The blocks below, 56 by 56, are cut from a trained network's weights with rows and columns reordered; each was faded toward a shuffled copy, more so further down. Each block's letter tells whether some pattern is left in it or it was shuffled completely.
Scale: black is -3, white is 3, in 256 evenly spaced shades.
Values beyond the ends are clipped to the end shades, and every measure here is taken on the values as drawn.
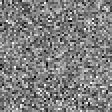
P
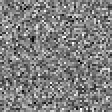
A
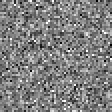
A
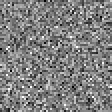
A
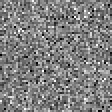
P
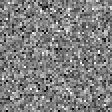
P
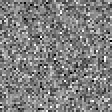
A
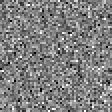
A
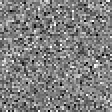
A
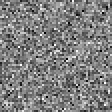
A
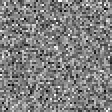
P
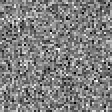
A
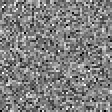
A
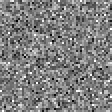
P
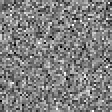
P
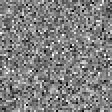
A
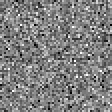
A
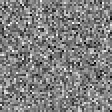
A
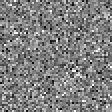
A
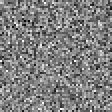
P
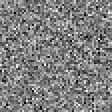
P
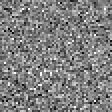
A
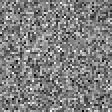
A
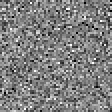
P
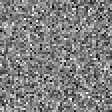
A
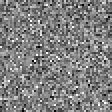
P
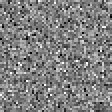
A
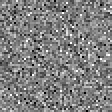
A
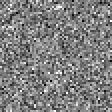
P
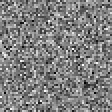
P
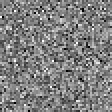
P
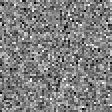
A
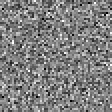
A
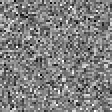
A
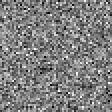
A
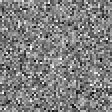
A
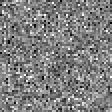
P
